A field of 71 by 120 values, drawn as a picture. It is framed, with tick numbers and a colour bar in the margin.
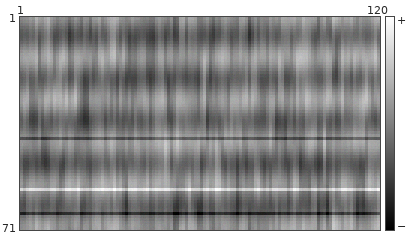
Odd lines: rows 41, 58 and 66. Stripes: horizontal, repeating 5 times. Slope: none. Average level on the scale: 50%.
